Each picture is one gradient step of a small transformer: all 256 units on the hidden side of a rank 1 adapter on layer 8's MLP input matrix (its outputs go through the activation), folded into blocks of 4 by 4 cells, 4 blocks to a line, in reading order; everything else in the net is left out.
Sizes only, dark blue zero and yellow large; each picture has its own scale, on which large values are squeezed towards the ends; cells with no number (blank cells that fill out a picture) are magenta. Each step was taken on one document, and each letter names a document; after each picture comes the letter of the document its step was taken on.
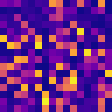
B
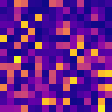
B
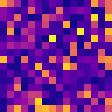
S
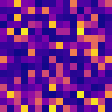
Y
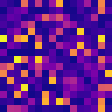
B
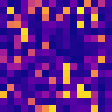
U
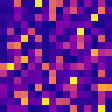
B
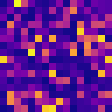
Y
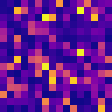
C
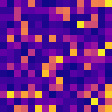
S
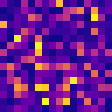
C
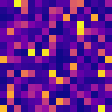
Y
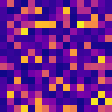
S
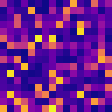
Y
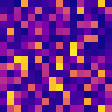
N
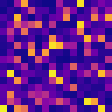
Y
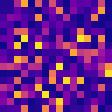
B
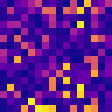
U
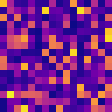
S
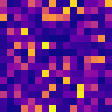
U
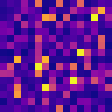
C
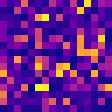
C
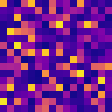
N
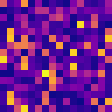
S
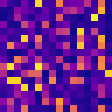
B
